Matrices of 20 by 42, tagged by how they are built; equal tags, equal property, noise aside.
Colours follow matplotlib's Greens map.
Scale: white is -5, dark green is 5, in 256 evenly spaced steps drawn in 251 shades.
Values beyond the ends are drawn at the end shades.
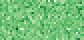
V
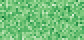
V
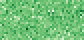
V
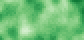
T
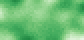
T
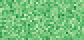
V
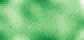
T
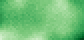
T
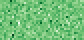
V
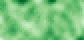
T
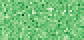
V
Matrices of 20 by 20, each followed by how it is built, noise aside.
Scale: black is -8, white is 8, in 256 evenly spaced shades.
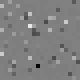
sparse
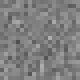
noise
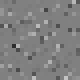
sparse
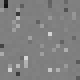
sparse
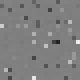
sparse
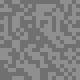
noise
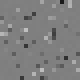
sparse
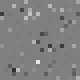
sparse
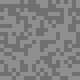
noise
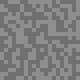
noise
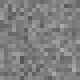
noise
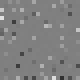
sparse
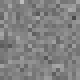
noise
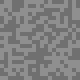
noise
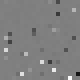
sparse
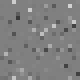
sparse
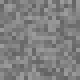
noise
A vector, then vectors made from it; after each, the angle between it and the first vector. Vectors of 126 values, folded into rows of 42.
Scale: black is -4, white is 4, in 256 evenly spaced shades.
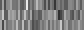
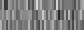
partly aligned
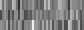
partly opposed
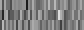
nearly opposite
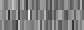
partly opposed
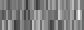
partly opposed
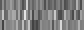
nearly parallel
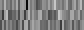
nearly opposite
